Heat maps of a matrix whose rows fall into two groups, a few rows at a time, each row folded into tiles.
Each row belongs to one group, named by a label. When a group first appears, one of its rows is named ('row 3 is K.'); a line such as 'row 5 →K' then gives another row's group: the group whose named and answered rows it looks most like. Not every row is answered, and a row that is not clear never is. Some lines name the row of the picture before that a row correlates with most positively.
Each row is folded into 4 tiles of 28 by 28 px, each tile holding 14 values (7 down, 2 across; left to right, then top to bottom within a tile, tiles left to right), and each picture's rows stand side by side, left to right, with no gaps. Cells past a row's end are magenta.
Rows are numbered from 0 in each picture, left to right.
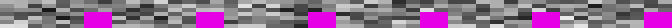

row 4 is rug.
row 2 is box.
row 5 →rug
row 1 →rug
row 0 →rug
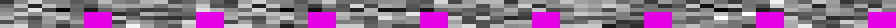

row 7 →rug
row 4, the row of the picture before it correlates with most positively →4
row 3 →box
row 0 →box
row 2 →box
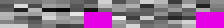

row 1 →rug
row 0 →box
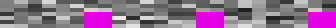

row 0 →rug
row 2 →rug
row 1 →rug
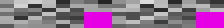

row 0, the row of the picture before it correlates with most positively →2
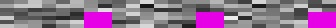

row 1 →box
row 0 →rug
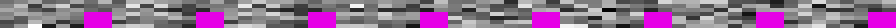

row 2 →box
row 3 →box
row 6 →rug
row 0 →box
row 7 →box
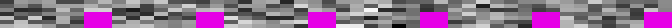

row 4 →box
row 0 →rug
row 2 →rug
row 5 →rug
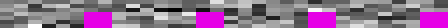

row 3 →rug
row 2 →rug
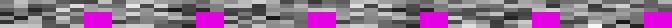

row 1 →box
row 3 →box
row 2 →rug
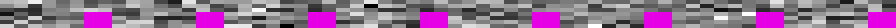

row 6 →box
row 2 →box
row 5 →box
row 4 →rug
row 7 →rug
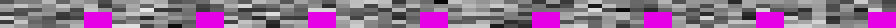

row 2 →rug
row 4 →box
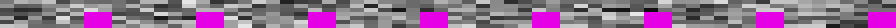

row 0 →rug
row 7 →box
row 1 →rug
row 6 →rug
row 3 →box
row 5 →box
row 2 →rug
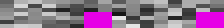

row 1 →rug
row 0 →box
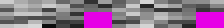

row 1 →box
